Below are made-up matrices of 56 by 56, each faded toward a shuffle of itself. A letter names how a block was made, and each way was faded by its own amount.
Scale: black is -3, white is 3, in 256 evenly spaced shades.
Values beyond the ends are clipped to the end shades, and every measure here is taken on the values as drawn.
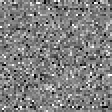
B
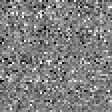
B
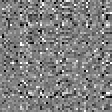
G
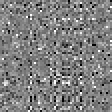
G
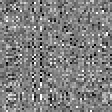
G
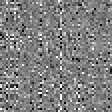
G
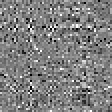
G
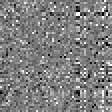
G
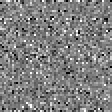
B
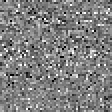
B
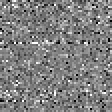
B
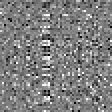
G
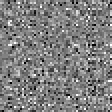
G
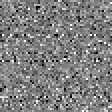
B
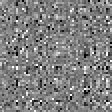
G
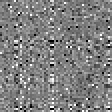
G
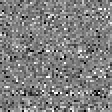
B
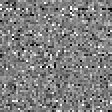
B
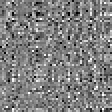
G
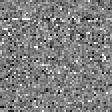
B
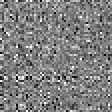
G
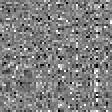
G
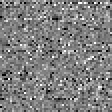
B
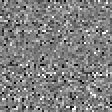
B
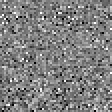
B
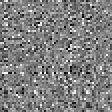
G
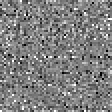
B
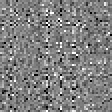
G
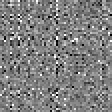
G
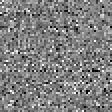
B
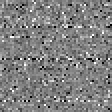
B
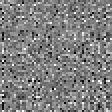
G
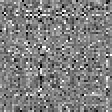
G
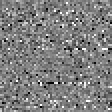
B
